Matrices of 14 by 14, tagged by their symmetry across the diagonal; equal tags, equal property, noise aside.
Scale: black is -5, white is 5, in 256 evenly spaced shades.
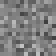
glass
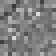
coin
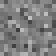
glass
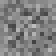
coin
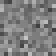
glass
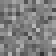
glass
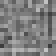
glass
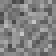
coin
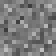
coin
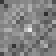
coin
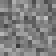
glass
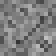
coin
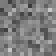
coin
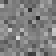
glass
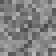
coin
